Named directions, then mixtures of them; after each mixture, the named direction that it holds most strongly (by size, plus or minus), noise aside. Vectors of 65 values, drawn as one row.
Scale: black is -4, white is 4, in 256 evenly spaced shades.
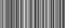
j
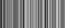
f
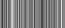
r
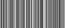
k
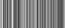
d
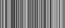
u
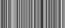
r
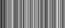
f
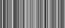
f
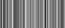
f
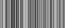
u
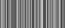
k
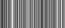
r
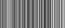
j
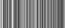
d
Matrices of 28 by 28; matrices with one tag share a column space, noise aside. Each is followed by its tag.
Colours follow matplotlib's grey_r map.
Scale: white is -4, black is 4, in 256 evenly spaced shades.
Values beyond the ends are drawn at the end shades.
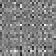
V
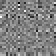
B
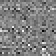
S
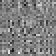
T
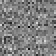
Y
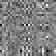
V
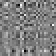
V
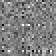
V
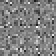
Y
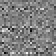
S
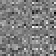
Y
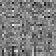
V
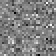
Y
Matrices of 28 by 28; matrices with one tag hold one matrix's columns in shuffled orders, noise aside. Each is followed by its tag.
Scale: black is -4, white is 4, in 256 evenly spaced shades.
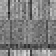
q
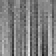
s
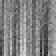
s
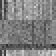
q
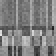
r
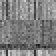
q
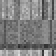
q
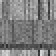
q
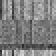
q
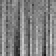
s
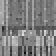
r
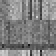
q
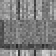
q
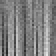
s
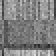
q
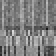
r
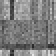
q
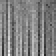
s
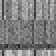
q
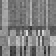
r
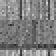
q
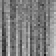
s
